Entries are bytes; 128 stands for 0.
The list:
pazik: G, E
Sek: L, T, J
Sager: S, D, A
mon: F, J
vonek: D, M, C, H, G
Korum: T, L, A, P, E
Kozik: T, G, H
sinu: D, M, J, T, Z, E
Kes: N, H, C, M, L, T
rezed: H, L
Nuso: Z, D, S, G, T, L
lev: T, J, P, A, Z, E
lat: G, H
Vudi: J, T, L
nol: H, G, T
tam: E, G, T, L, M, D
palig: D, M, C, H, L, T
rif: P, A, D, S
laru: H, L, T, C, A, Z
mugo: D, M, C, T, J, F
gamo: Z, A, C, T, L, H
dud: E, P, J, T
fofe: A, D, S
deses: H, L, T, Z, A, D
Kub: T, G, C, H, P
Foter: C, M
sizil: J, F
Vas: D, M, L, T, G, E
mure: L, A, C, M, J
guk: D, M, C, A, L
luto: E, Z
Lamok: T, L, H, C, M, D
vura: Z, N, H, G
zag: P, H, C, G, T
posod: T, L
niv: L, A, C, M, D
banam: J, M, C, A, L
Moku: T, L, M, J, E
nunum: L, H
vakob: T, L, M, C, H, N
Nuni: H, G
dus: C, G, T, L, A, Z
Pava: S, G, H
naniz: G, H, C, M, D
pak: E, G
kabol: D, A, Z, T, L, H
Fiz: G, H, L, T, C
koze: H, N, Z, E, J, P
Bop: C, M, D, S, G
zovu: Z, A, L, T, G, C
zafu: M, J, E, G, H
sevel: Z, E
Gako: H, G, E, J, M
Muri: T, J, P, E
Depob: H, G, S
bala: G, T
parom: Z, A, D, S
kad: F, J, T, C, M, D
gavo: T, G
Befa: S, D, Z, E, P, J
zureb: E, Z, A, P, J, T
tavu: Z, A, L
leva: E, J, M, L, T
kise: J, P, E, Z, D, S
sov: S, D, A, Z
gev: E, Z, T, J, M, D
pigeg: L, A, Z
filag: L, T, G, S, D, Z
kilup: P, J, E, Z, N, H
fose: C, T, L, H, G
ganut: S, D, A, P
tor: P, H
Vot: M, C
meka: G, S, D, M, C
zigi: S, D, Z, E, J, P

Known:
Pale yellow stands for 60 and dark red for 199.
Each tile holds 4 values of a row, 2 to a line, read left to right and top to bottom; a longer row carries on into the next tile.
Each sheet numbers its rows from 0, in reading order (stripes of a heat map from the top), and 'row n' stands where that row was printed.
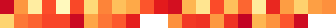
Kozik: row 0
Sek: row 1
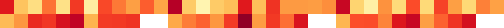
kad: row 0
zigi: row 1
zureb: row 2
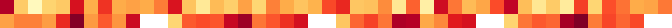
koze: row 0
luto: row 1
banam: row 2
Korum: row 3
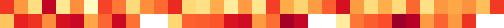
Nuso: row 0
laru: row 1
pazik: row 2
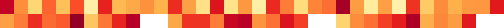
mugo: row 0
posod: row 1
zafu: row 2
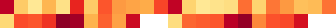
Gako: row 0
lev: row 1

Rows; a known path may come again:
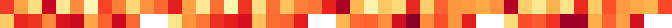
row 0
Nuso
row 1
vonek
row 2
Muri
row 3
Gako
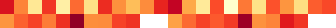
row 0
rezed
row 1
kabol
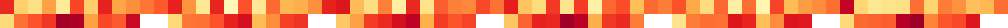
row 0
Foter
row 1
fose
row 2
naniz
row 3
tam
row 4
zovu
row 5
lev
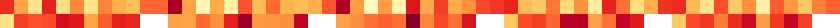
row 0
bala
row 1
kilup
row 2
tor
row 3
tavu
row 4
filag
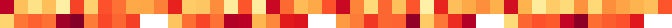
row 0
Korum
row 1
banam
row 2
mugo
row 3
sevel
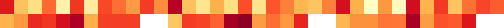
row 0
Lamok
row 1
Moku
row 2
Kub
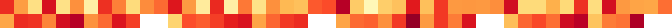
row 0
posod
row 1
nol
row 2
zigi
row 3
mure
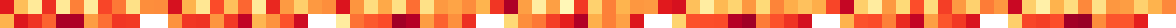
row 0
leva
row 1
Sek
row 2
pazik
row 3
zafu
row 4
luto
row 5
zureb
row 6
sinu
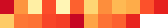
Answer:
Kozik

